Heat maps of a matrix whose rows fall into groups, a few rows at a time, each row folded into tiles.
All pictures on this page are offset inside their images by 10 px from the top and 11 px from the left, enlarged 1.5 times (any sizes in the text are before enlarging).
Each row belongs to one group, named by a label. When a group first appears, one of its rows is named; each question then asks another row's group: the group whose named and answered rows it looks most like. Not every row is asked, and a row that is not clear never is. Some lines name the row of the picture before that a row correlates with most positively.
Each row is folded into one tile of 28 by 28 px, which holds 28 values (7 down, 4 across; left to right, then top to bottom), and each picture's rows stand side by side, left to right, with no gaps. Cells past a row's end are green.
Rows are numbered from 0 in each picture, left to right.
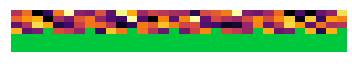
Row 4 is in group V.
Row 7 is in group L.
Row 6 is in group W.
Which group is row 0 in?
W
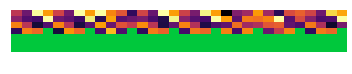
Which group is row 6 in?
V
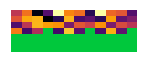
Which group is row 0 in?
W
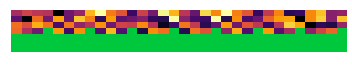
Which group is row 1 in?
L
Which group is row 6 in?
W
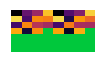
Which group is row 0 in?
L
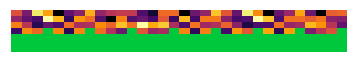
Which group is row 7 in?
V
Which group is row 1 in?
L
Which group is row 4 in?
L
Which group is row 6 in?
L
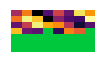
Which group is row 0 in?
W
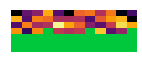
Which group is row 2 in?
W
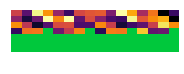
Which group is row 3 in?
W
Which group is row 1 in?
V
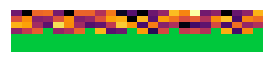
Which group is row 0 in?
V
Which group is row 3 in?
L
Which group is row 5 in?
L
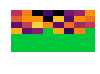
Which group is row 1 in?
L
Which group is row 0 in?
W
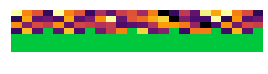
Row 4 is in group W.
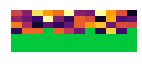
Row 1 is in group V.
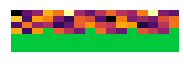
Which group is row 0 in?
L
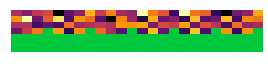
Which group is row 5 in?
L
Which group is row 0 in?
V
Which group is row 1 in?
L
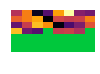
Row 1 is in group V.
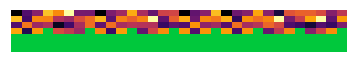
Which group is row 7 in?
V
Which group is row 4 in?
L
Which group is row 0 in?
L
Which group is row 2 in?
L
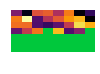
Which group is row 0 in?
V
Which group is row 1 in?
W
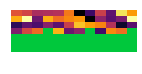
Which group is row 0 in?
V
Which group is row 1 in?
W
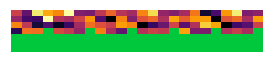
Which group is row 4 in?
W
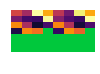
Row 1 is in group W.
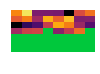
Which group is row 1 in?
V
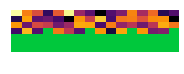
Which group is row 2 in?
L
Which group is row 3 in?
W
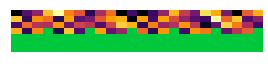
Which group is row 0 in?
L
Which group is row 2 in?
W
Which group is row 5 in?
V
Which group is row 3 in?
L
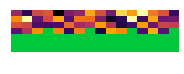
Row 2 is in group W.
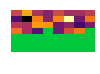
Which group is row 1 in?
V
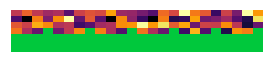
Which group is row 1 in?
V
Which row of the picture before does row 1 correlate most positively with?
1
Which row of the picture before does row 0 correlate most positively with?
0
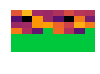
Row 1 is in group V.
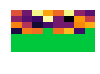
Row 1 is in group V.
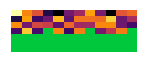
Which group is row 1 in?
L
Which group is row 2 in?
V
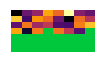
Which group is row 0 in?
L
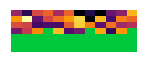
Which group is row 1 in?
W
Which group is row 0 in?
V
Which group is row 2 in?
L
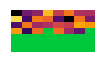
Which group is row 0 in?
L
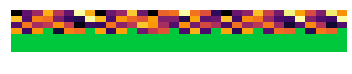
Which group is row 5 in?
L
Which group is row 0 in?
L
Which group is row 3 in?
V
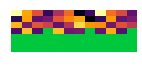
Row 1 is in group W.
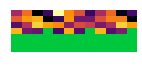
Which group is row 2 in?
W
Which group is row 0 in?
W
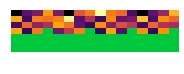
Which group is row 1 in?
V
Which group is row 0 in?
L
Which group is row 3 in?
L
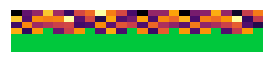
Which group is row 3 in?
L
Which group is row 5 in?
V
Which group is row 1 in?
V
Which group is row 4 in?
L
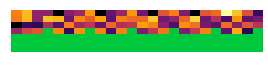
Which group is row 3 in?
V
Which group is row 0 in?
V
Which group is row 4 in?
V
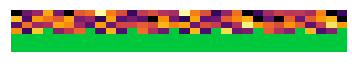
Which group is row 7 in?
W
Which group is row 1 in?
V
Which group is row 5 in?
W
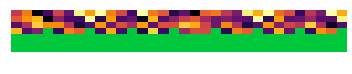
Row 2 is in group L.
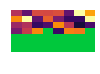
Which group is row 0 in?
V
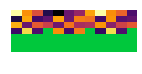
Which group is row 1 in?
L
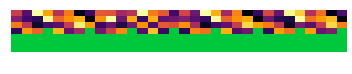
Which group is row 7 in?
W
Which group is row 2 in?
V
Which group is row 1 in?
W
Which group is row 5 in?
W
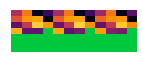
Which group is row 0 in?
W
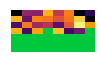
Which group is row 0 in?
L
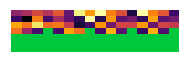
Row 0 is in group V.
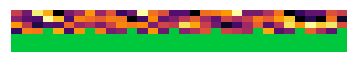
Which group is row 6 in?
W
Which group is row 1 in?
L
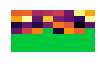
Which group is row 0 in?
V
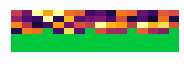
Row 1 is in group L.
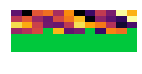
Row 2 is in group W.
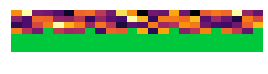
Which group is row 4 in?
V
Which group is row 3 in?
L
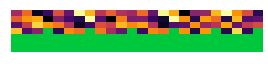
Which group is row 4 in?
L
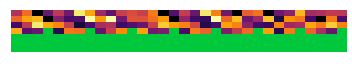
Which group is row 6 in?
L
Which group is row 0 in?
W
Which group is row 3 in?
W
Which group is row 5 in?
V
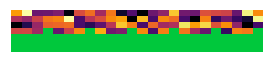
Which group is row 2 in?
W
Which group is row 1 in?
V
